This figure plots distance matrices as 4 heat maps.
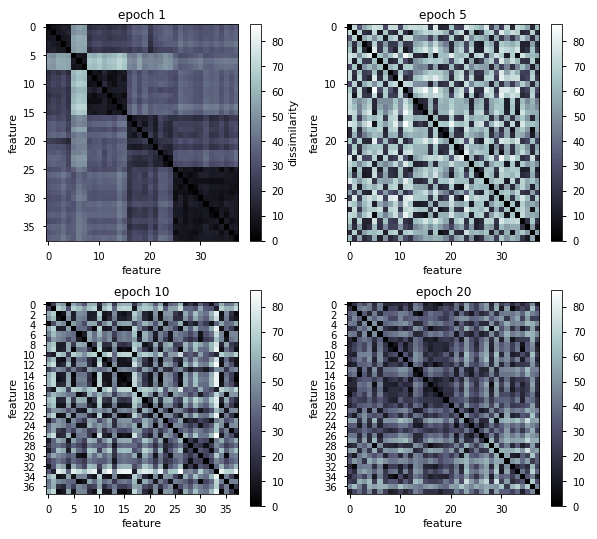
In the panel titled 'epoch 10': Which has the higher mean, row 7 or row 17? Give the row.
17
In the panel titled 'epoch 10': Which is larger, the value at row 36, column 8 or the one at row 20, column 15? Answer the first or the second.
the first
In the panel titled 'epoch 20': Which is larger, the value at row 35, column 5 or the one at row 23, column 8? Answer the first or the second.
the second
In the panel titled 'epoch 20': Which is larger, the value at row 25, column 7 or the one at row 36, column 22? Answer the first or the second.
the second
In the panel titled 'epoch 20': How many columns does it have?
38
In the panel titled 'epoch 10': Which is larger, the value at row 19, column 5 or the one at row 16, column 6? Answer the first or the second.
the second
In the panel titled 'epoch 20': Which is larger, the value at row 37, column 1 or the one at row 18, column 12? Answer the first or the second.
the first
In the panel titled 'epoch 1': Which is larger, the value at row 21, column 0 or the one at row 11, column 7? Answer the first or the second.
the second
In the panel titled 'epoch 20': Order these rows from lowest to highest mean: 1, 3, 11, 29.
1, 11, 3, 29
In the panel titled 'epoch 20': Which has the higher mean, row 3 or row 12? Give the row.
3
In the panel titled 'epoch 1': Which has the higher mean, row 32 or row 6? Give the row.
6
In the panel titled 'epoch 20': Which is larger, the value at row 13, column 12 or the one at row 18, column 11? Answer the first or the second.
the first
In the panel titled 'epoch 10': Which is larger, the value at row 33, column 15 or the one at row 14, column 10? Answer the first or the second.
the first
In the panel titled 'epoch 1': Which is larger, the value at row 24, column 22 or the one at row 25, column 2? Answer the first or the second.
the second
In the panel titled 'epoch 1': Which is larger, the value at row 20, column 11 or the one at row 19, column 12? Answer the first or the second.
the second
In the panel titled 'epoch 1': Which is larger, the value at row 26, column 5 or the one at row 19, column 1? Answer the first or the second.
the second
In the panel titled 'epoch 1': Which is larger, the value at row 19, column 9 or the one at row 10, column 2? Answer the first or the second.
the first
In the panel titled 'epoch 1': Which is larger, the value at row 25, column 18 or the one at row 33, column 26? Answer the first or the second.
the first
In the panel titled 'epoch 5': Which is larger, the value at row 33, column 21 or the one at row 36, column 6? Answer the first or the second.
the second
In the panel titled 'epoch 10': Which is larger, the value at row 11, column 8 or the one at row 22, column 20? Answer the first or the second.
the first
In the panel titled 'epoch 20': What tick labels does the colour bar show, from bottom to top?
0, 10, 20, 30, 40, 50, 60, 70, 80
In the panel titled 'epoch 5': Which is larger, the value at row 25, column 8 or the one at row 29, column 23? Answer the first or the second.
the second
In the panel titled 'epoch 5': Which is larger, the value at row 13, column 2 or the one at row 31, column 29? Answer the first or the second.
the second
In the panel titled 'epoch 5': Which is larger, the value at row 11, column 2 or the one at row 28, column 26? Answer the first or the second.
the first
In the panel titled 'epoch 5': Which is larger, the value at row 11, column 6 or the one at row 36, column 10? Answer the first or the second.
the first
